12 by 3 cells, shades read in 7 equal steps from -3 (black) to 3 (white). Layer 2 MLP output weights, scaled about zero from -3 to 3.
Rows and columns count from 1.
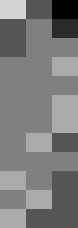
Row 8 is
0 1 -1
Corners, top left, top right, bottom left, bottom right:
2 -3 1 -1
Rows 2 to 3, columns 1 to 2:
-1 0 / -1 0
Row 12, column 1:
1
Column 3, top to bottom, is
-3 -2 0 1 0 1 1 -1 0 -1 -1 -1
